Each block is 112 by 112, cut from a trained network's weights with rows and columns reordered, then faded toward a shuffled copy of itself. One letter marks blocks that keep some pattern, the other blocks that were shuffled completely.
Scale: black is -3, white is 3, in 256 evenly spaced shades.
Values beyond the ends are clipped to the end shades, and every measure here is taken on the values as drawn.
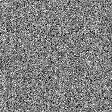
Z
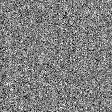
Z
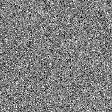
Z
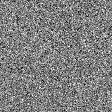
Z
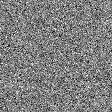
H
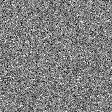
H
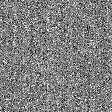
Z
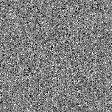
Z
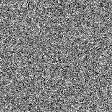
Z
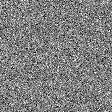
H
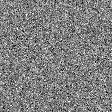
H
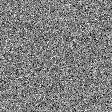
H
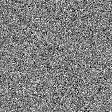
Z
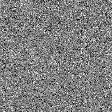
Z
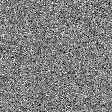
H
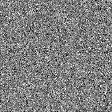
Z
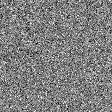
H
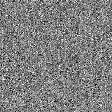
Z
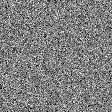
H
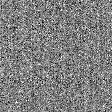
Z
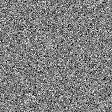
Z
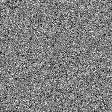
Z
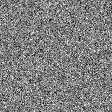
H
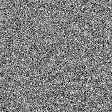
Z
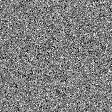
H
